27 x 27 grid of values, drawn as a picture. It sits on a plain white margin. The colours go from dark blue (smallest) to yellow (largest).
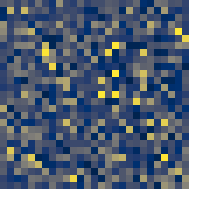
Histogram: skewed, a long tail of high values. Slope: none. Mirror symmetry: none. Seam: none. Stripes: none. Average level on the scale: 30%. Odd rows or columns: none. Grain: fine.
